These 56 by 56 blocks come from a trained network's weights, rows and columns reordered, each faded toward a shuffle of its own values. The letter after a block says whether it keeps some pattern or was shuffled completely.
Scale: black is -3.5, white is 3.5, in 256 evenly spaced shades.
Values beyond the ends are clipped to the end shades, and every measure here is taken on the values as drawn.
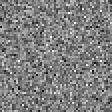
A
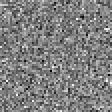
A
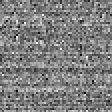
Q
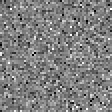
A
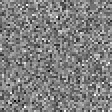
A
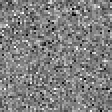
A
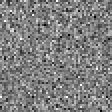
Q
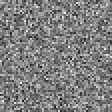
A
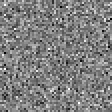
Q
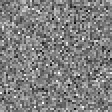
A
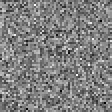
A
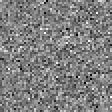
A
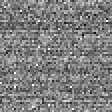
Q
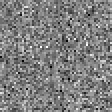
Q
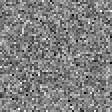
A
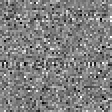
Q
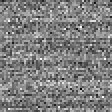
Q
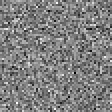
Q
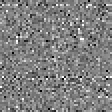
Q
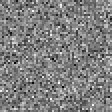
A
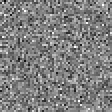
A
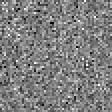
A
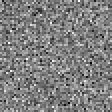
A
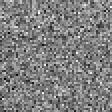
A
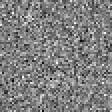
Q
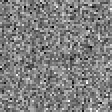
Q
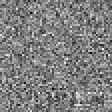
Q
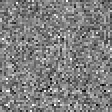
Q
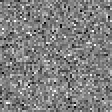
A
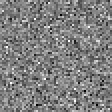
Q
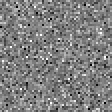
A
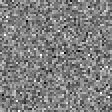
A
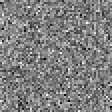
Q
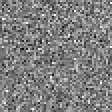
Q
